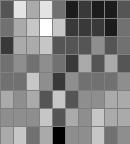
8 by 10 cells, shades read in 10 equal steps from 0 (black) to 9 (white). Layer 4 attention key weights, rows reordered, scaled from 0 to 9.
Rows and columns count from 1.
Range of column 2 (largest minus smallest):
4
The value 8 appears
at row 1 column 2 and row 1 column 4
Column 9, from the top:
1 1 3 6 4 6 6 4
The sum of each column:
34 46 45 50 30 27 32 34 31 36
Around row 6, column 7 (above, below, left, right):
4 5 3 5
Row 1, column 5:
4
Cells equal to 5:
16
